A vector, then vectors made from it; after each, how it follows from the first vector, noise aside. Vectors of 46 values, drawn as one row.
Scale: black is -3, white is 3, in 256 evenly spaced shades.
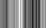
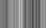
shrunk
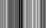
negated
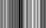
negated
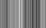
shrunk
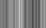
shrunk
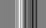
partly zeroed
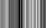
negated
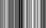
negated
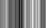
negated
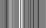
partly zeroed
